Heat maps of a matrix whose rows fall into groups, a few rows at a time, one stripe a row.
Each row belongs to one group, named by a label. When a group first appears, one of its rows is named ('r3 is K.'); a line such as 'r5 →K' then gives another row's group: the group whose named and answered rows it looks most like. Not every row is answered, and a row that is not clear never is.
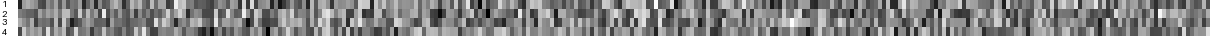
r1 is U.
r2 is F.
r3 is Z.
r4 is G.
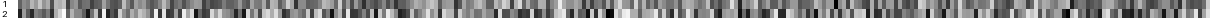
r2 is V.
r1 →G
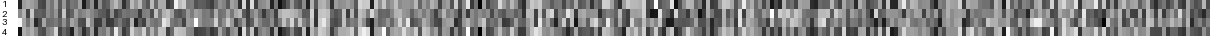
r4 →U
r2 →Z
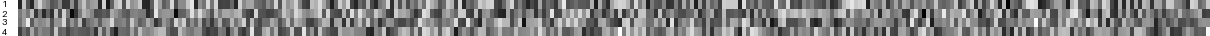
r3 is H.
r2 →Z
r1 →V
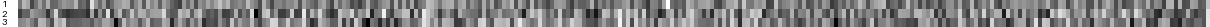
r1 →V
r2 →U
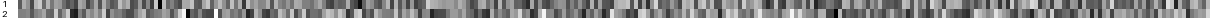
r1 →V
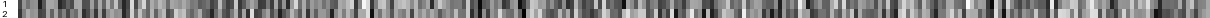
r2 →U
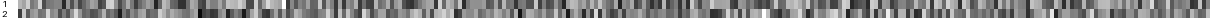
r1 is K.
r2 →G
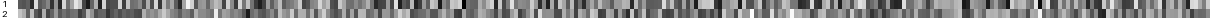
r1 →V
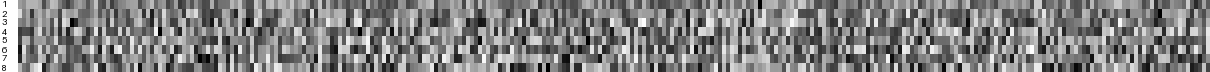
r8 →K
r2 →F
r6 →V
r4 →V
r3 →F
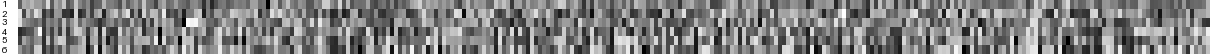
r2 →K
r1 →G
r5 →V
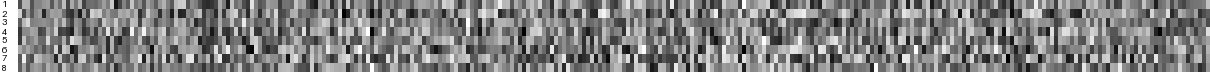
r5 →G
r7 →V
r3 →H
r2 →K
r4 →U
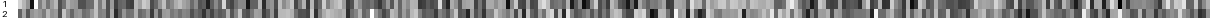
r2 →F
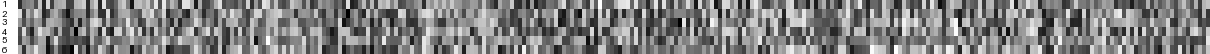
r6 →K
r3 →K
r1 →V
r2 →K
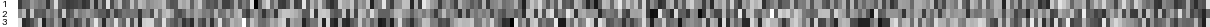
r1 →U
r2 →Z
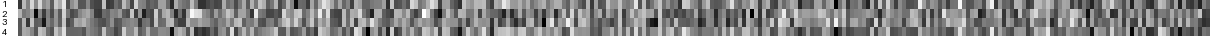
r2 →Z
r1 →G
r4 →H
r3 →Z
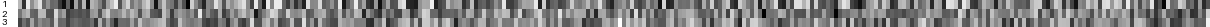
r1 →K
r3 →U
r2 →H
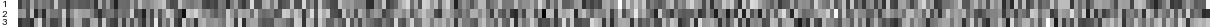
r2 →Z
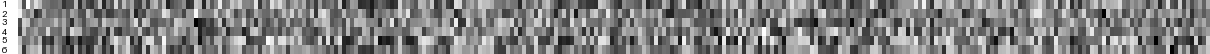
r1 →K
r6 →K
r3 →H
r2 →Z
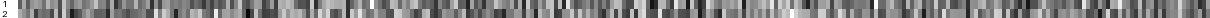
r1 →F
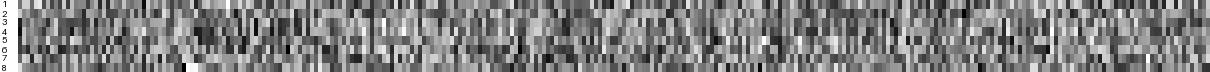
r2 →F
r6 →U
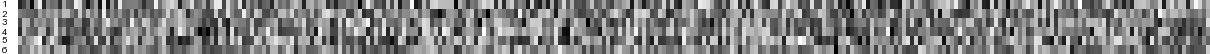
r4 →H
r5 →K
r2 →F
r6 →G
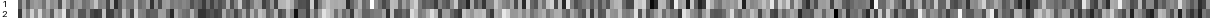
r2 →G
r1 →F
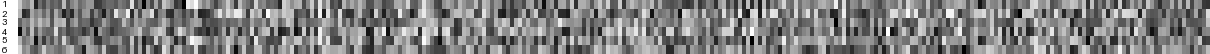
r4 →U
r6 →F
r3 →G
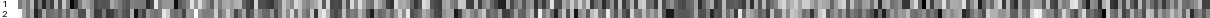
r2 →Z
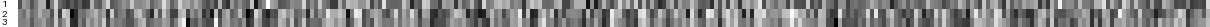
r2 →F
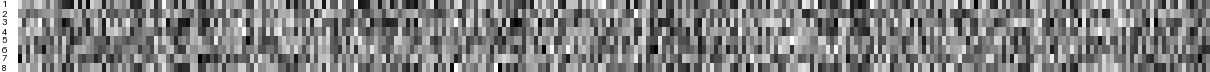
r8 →K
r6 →Z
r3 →K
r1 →K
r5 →Z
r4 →K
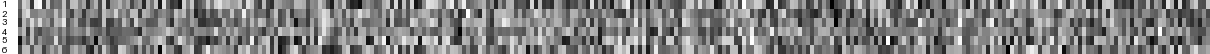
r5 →U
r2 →H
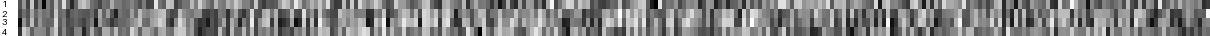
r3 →U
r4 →H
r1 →Z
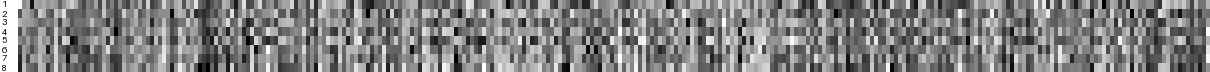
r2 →H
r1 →F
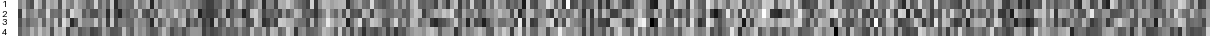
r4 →G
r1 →F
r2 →G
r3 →F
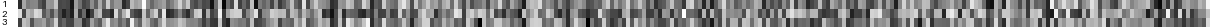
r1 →U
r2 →K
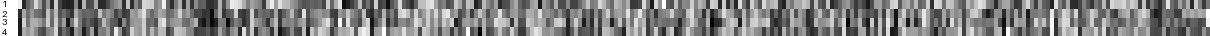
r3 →G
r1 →K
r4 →U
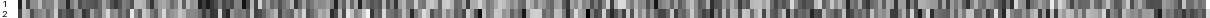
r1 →G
